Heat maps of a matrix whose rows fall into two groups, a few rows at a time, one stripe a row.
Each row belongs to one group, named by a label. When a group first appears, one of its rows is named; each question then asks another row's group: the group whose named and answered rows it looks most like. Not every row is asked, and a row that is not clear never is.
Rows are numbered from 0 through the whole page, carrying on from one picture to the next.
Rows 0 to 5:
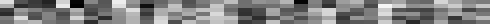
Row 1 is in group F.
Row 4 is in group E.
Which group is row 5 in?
E
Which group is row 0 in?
F
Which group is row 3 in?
E
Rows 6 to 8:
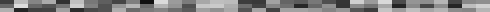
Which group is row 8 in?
F
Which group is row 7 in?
E
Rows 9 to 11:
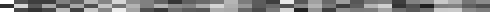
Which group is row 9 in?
F
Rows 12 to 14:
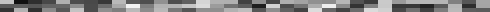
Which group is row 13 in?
E
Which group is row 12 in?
F
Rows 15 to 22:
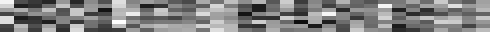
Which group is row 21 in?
E
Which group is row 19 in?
F
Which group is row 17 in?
E
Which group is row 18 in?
E
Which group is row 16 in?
F
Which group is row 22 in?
E
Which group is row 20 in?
F
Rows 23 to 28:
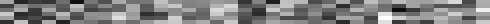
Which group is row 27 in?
F
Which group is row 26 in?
F
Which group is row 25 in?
E
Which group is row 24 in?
E
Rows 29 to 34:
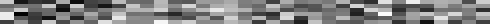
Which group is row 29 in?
F
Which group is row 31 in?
E
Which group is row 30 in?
E
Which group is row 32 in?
F
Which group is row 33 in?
F
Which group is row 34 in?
E
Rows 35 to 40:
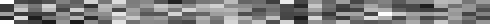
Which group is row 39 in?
E
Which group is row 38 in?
F
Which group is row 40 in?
F
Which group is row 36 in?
E
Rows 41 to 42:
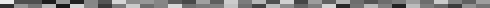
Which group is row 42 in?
E
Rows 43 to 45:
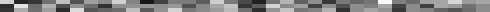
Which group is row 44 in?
E
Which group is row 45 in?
E
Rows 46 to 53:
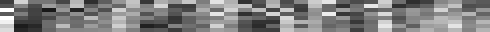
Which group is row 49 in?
E
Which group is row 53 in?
F
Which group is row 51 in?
F
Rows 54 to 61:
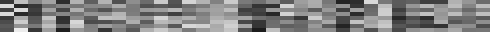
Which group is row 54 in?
E
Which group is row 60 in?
E
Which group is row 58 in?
E
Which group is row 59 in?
E
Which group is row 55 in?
F
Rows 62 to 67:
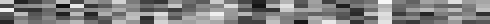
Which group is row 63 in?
E
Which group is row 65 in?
E
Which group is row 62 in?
F
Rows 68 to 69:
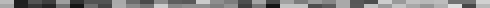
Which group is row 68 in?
F
